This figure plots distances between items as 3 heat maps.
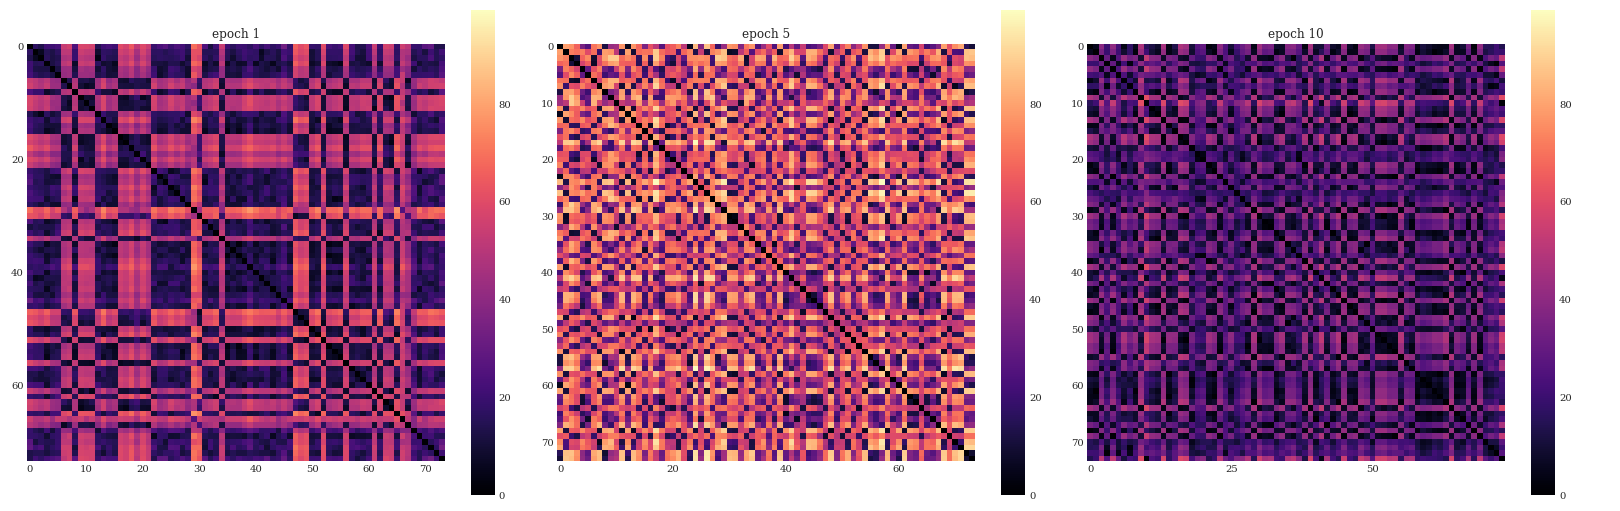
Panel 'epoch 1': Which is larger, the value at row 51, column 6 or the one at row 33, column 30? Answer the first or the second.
the second
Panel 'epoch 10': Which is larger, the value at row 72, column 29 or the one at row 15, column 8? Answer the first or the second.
the first
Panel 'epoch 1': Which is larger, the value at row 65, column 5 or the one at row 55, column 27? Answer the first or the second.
the first
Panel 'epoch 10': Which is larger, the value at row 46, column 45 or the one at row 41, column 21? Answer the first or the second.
the first
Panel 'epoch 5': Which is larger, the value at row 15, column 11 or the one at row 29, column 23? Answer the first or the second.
the first
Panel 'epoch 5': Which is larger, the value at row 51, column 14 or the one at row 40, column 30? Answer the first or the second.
the second
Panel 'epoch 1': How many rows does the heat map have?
74
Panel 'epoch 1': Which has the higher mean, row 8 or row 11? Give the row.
11
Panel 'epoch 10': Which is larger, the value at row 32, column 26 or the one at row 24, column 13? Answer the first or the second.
the second
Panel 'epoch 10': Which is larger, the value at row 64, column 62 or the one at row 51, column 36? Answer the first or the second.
the first
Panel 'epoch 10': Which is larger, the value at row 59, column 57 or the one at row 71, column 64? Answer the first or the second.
the second
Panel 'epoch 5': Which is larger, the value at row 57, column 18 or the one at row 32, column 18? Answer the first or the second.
the second
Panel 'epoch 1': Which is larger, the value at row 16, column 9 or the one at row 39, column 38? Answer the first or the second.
the second
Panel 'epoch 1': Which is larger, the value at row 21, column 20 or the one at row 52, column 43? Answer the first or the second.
the second
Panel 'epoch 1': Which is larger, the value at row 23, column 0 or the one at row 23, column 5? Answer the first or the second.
the first
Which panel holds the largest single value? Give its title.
epoch 5
